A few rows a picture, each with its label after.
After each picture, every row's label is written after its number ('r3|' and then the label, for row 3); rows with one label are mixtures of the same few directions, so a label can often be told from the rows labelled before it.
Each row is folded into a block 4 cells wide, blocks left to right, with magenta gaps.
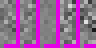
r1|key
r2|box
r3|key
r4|box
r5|key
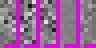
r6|key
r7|box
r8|key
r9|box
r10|box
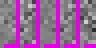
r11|key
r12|box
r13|key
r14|box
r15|key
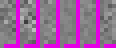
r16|key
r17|key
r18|key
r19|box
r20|box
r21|box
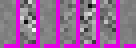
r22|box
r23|key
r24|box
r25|box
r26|box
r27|key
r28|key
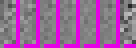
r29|box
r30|box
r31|box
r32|box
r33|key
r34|box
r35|box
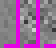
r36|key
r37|key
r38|key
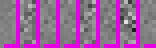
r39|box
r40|box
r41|key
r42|key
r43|box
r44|key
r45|key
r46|key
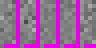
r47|box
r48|key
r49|box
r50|box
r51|box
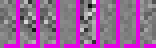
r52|key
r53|key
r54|key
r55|box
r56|box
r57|box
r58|box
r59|box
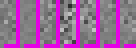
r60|key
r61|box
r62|box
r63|box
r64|key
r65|box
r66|key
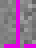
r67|key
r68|box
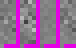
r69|key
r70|key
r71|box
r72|key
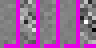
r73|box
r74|key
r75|box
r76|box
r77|key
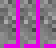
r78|key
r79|key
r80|key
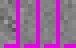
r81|key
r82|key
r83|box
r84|box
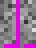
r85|box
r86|key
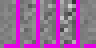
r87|box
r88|box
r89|box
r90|box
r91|key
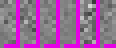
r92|key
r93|key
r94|key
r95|box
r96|box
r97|box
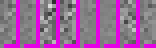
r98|box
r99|box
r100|box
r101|box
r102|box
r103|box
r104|key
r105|box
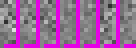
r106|key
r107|key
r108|key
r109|box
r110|box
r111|box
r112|box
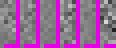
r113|key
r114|box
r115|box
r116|box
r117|box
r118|key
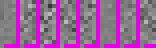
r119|box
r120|box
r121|box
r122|key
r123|box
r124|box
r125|box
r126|key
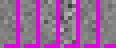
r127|key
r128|box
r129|key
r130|box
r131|key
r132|box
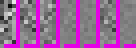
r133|box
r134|key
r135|box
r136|key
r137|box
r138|key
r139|box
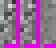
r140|box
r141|box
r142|box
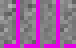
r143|box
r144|box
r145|box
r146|box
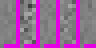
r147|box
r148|box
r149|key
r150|box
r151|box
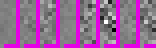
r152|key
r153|key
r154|box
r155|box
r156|box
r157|key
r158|key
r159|key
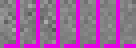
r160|key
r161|box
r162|key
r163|key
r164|key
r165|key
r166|box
